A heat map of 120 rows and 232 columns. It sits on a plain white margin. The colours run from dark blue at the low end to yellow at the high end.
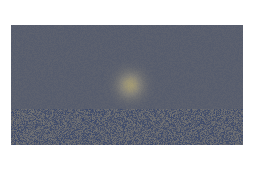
The values are skewed, with a long tail toward high values. The top part is calmer, up to a seam about 70% of the way down. A single bump stands in the centre. The ninth with the highest average is the centre.
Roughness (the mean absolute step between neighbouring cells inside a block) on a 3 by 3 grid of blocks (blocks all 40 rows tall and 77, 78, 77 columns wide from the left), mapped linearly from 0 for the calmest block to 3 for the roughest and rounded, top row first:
000
000
333
